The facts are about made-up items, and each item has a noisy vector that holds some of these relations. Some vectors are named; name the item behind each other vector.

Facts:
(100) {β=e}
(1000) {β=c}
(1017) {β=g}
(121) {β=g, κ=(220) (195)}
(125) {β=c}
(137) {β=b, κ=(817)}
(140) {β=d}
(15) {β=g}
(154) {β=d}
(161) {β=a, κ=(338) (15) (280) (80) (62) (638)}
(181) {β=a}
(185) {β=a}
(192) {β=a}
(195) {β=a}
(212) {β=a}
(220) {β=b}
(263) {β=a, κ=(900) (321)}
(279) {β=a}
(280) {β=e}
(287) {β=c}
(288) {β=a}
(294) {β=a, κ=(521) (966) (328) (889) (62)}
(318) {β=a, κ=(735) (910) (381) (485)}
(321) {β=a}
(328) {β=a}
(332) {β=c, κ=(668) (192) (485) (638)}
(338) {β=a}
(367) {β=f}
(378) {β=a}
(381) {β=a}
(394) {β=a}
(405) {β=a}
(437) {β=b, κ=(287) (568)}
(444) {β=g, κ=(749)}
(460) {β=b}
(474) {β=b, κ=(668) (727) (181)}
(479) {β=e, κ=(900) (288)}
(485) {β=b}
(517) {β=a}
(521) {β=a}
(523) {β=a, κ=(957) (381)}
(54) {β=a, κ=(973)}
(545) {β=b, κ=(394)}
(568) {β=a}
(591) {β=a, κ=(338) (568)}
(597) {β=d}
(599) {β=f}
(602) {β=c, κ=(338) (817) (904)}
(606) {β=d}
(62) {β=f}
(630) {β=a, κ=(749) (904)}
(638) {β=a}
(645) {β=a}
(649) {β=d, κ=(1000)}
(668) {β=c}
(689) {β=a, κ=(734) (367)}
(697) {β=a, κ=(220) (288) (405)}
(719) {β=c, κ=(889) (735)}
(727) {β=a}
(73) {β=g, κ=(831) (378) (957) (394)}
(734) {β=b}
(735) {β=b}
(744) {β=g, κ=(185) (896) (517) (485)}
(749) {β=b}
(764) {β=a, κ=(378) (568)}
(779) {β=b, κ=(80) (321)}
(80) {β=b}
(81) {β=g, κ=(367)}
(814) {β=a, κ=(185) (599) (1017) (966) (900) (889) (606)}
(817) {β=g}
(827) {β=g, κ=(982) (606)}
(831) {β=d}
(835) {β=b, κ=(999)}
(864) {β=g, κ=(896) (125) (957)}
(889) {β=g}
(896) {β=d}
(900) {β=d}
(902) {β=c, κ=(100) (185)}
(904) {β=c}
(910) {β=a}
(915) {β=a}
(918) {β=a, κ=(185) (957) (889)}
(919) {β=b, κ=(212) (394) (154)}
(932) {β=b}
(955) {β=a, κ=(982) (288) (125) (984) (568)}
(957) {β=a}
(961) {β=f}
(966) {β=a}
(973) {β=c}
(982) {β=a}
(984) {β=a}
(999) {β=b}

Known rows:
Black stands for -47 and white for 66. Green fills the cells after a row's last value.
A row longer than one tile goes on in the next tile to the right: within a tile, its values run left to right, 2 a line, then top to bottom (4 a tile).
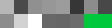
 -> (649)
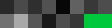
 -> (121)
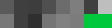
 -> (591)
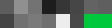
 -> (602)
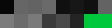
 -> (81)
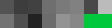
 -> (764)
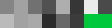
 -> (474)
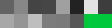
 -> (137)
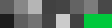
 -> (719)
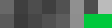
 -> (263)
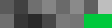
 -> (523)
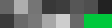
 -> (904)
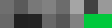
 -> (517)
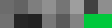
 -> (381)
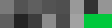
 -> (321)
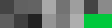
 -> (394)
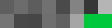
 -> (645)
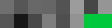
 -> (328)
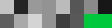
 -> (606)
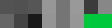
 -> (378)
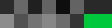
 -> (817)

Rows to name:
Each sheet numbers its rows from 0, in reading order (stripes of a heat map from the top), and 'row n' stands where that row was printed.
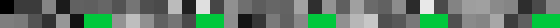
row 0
(73)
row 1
(437)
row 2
(638)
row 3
(835)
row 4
(367)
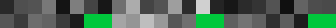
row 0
(889)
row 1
(749)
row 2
(827)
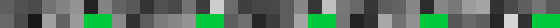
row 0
(568)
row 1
(630)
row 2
(697)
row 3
(338)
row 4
(332)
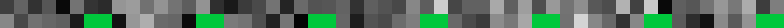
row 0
(15)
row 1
(100)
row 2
(864)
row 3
(294)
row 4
(212)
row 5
(220)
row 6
(957)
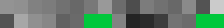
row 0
(961)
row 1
(318)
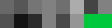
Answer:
(185)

